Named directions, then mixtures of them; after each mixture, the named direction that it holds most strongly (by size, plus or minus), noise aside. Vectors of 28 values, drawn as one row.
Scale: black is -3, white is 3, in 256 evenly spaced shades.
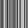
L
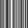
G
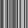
L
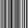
G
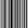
G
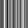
L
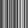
L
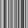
L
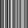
L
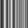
G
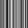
G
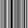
G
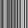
L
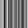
L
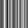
L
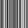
L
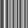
L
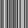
L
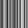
L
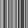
L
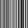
L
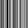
L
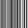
G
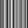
G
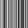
L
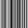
G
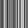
L
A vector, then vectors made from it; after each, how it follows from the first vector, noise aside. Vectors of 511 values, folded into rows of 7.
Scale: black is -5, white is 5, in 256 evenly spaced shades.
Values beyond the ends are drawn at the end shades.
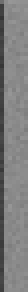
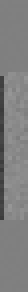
partly zeroed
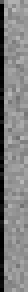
scaled up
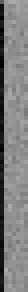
scaled up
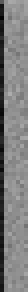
scaled up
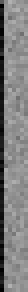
scaled up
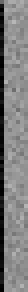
scaled up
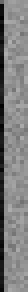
scaled up
